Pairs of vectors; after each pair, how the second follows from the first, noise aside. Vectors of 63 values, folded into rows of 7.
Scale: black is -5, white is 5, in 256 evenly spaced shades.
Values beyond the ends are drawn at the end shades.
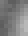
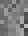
sign-scrambled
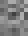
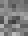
reversed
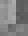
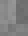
shrunk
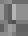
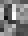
scaled up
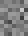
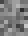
shuffled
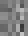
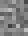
shuffled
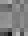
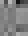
reversed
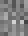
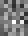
scaled up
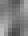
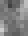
reversed
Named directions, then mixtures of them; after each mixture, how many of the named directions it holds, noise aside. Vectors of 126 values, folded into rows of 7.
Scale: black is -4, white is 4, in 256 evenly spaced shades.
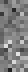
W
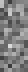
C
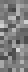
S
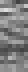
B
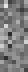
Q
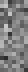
two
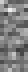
three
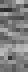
one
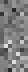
one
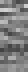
one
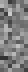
two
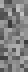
three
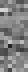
three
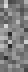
one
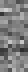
two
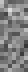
two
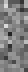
two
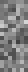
one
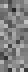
three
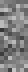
three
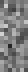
three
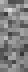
three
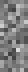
one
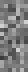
one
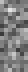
three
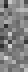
one
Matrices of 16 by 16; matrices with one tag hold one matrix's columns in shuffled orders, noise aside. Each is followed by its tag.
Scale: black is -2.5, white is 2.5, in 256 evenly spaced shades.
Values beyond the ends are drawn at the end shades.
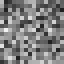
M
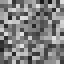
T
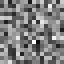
T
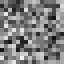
M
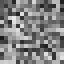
M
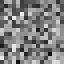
M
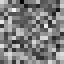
M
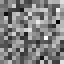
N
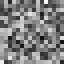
M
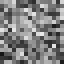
N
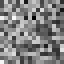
T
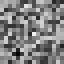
T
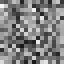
N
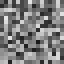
M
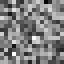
T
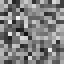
T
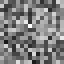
N
